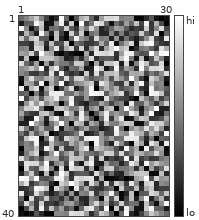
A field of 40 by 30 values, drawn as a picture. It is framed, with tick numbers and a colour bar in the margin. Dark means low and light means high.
Average level on the scale: 50%. Odd rows or columns: none. Histogram: flat. Symmetry: a half turn. Seam: none.
